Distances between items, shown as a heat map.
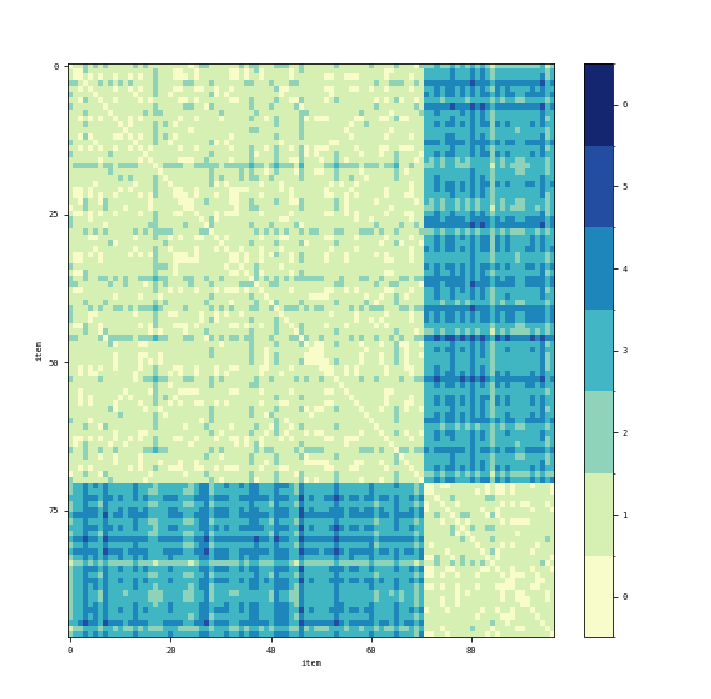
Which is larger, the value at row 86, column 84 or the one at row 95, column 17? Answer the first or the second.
the second
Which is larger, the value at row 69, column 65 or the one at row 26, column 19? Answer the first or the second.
the first
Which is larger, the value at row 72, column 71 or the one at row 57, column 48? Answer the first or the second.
the second
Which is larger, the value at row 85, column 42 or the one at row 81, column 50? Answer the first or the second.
the first
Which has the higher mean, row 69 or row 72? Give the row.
72
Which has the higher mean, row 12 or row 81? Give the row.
81
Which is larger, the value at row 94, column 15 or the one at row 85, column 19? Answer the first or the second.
the first
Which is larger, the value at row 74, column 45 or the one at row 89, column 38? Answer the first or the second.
the second
